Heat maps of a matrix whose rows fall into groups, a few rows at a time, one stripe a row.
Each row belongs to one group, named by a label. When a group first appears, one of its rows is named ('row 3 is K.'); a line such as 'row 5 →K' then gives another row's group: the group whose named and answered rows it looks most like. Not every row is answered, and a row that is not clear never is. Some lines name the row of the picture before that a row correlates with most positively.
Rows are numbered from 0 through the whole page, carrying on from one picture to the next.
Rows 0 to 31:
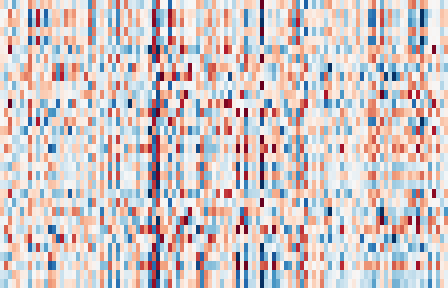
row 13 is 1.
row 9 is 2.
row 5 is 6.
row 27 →1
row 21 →6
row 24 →6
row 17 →2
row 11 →6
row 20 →1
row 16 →2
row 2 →1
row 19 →2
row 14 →6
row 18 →1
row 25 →2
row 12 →2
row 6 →2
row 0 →2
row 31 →1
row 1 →1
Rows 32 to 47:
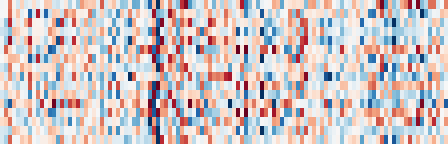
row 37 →2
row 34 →6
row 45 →6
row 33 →1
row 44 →2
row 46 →1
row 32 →6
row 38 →1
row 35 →1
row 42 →1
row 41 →2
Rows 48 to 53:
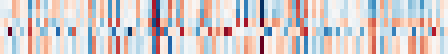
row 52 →2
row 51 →6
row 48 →1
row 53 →2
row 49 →1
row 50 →2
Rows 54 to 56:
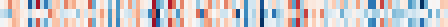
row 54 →1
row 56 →1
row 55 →1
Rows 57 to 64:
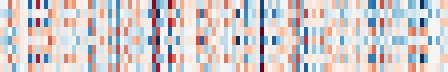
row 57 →1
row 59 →1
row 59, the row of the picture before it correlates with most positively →54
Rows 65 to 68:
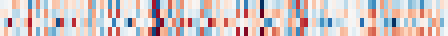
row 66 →2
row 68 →2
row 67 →6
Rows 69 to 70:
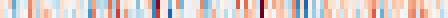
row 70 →2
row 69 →2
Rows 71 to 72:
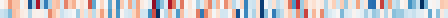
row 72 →1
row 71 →1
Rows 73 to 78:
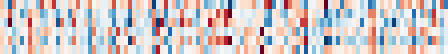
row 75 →6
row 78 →2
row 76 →2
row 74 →6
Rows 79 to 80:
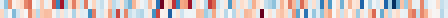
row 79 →6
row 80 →2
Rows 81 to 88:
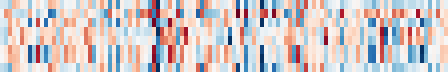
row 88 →1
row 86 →1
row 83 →1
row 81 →1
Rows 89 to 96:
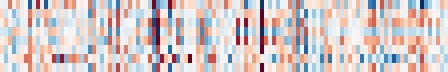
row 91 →2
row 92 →1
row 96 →2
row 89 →1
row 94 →2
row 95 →6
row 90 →2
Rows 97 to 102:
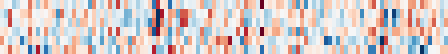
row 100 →2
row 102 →1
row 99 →6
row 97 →2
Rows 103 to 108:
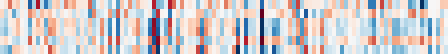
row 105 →1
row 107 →2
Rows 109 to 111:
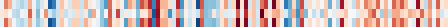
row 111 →2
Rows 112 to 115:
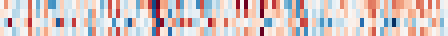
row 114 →6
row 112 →2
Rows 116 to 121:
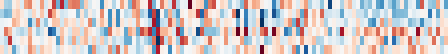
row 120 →6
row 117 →1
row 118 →1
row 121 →2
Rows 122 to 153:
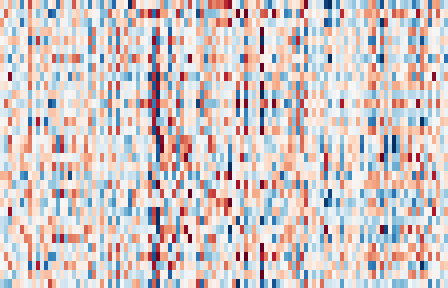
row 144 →6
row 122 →6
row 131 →2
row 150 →2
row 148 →6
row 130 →6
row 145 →6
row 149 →2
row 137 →6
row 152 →2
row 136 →2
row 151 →1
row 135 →1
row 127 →2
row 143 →6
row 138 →6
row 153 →1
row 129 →2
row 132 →1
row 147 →6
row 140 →6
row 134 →1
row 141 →6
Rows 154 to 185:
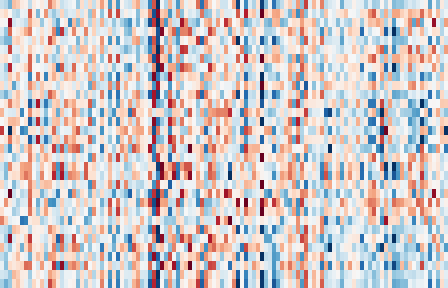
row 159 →6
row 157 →6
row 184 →1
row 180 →6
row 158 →1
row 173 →6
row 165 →1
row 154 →1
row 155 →2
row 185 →1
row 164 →1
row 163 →2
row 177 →2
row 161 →6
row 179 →1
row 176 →2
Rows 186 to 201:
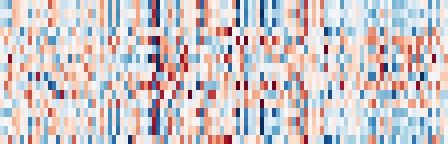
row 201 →6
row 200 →1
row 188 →1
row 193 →6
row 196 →6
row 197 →2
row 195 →2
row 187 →1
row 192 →6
